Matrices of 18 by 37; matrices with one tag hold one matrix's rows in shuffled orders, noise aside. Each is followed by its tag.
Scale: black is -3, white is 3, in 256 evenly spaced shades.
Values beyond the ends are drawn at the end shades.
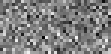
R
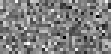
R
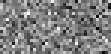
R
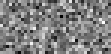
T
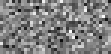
T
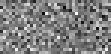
R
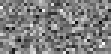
T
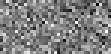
R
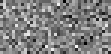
R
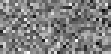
R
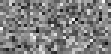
T
